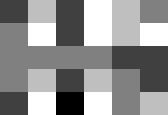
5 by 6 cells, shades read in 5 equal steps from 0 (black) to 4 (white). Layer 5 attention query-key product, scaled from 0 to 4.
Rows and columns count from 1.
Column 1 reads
1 2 2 2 1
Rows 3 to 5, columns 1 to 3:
2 2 2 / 2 3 1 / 1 4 0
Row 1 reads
1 3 1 4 3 2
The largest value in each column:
2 4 2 4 3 4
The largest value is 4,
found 6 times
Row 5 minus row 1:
0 1 -1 0 -1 1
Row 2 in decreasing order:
4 4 4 3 2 1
